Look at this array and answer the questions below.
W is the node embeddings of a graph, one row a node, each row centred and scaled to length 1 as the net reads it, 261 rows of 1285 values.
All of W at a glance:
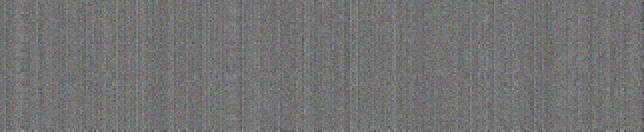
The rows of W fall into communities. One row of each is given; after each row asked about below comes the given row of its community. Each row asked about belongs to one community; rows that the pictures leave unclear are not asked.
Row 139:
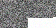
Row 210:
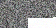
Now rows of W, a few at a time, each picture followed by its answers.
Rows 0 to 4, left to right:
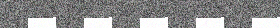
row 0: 210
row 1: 139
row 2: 210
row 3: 210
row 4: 139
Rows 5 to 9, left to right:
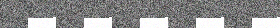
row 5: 139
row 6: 210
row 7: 210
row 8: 139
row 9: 139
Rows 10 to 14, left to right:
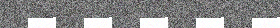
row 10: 210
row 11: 210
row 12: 210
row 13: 139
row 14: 210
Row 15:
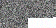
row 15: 139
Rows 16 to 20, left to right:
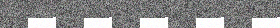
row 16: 139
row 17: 210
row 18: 210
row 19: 139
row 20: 210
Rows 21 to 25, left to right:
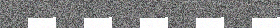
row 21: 139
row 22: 139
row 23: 210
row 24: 210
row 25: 139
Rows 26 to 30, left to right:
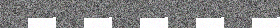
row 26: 210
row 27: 210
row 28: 139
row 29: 210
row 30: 139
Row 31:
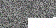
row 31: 139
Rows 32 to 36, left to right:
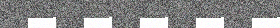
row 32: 210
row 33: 139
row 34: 139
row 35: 139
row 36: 210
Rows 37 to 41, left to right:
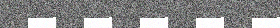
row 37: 210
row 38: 139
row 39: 139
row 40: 139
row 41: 210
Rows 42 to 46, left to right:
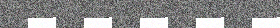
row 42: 210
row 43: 139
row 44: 210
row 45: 210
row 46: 139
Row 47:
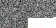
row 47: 139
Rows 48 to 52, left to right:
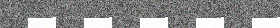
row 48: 139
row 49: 210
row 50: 210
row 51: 210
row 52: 210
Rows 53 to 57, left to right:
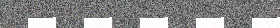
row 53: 139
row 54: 210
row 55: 139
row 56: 210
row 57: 139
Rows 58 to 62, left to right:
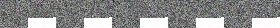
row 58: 210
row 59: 210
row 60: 139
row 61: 210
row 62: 210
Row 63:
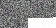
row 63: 210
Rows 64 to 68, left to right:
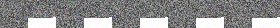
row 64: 139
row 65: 210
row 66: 139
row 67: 210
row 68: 210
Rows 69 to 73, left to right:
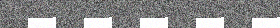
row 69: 139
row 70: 210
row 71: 210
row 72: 210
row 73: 210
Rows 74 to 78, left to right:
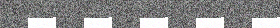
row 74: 210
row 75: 139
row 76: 210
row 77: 210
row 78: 210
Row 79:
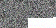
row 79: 139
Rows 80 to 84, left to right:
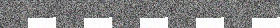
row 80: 210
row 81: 210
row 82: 139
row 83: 210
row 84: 139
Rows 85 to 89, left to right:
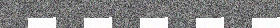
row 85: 139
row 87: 139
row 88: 210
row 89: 210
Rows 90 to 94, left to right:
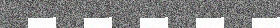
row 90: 139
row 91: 210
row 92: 210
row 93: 210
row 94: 210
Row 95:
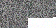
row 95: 139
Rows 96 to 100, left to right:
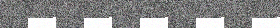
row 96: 139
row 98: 210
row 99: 210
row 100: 139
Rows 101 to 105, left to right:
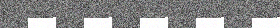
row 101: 210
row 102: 139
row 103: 139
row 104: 210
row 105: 210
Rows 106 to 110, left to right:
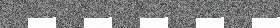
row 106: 139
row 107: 139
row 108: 139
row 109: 210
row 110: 210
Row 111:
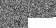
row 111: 210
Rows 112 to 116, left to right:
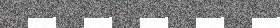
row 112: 210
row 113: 139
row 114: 210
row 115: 139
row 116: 139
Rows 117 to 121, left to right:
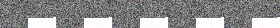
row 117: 139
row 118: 139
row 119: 139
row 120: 139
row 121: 210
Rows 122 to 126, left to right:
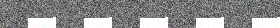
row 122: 139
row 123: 210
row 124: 139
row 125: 139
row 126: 210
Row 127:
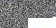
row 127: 139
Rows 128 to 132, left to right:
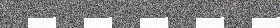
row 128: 139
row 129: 210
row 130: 210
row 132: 139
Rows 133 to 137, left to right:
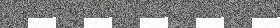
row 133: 139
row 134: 210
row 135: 139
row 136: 139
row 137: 210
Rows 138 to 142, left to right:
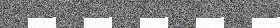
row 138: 210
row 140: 139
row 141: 139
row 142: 210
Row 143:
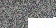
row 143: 139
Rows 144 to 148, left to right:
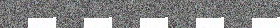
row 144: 210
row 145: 139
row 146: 210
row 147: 210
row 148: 210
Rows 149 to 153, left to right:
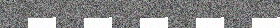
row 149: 139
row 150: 210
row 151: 210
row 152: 210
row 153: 139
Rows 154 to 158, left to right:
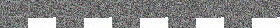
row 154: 210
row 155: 210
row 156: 210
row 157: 139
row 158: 210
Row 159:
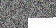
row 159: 210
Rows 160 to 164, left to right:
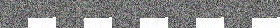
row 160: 139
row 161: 210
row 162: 210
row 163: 139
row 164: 139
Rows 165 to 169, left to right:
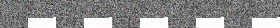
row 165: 139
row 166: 210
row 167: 139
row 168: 139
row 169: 139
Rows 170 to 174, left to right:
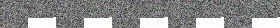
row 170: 139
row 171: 139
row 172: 139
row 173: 139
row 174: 210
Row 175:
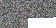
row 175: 210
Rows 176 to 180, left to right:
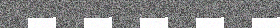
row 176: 210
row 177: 210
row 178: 210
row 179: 210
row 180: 210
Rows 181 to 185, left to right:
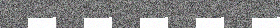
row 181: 139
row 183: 210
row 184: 210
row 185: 139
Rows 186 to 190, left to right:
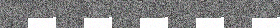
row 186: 139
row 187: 139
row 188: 210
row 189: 210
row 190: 210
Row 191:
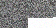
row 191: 139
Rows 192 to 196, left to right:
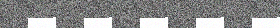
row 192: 139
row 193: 210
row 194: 210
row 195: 139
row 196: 139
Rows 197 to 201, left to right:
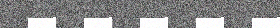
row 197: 139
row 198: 210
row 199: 139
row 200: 210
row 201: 210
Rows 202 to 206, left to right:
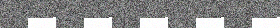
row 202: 139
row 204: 139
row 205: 210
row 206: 139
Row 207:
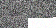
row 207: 210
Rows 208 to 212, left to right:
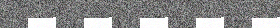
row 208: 139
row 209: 210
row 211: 139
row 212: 210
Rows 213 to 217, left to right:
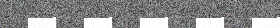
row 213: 139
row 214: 210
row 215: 139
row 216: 210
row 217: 139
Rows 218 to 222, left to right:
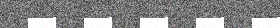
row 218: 210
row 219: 139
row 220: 139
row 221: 139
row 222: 210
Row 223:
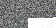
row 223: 210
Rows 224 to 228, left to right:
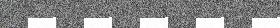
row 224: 139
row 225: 139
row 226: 210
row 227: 139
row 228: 139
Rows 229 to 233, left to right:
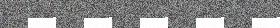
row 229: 210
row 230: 210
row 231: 139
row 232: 210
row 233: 139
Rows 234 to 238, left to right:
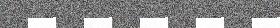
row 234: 210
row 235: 139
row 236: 139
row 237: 210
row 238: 210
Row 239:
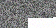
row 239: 210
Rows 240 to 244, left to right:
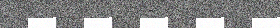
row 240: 139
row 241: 139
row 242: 139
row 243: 210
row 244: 139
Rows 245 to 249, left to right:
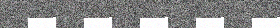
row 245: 210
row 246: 210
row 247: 139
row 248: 139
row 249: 210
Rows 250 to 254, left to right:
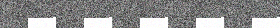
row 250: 139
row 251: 210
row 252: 139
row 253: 139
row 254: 139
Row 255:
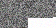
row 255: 139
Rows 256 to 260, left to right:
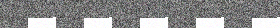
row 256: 139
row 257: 139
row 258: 210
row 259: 139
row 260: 210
